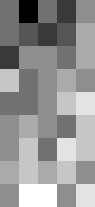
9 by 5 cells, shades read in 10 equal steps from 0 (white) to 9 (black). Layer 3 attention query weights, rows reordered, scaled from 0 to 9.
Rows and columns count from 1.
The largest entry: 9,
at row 1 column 2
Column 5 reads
4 3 3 4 1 2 2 4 1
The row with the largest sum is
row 1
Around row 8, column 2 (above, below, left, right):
2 0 3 3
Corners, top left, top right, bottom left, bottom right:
5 4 4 1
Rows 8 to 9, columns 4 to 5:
2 4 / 4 1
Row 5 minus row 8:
2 3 1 0 -3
